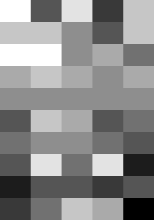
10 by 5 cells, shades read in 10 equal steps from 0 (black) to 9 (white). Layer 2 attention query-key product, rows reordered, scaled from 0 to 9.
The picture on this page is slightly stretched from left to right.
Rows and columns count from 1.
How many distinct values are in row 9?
3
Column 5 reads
7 7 4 6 5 4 3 1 3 0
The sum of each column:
49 58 54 44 40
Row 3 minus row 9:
8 6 2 4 1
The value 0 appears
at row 10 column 5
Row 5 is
5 5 5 5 5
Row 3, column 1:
9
